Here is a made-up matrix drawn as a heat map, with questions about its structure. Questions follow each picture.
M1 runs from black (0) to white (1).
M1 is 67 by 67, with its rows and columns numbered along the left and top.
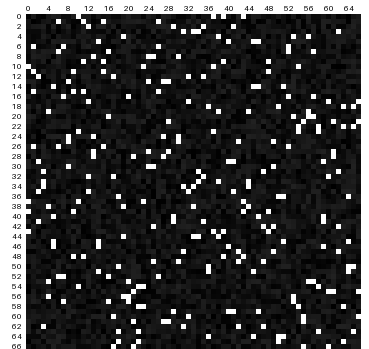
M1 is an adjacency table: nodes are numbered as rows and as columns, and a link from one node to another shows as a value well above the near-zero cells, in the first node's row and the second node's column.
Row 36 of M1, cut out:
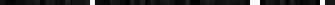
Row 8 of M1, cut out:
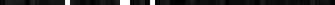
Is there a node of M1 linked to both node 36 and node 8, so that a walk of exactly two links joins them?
no
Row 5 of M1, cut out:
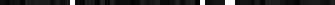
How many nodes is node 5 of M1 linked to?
4
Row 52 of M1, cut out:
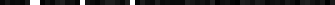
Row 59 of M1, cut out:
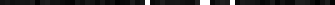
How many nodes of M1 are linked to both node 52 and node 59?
0
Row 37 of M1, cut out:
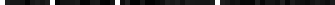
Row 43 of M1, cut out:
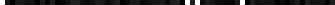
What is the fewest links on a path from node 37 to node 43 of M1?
1
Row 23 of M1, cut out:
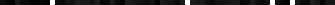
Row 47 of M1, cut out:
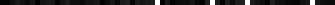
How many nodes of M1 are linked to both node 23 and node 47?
0
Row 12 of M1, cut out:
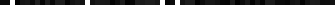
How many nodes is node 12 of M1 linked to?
4
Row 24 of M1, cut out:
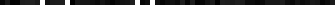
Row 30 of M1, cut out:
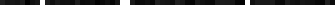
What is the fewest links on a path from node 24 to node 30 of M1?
1
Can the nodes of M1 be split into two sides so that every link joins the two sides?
no
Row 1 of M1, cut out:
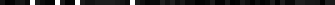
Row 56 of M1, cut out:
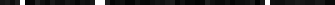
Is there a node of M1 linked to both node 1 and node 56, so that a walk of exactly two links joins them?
no
